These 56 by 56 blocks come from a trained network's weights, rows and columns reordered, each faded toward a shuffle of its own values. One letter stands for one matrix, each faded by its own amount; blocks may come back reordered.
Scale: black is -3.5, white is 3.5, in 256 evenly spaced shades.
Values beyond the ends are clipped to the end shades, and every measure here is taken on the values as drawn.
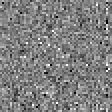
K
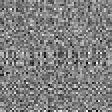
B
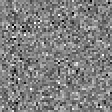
K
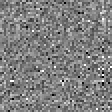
K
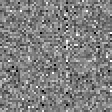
K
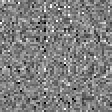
K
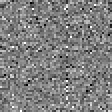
K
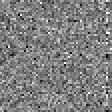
K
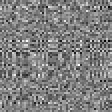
B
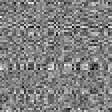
B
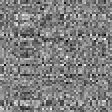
B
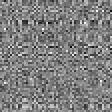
B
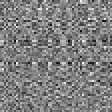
B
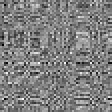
B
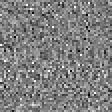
K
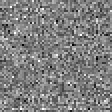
K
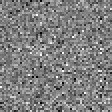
K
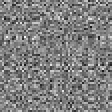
B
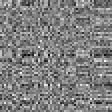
B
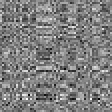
B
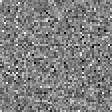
K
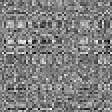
B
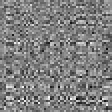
B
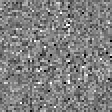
K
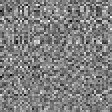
B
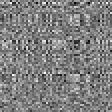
B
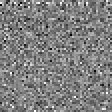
K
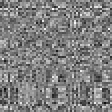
B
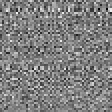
B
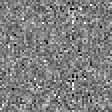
K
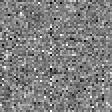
K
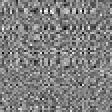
B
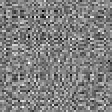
B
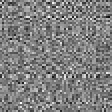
B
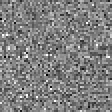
K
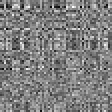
B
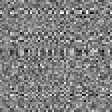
B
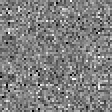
K
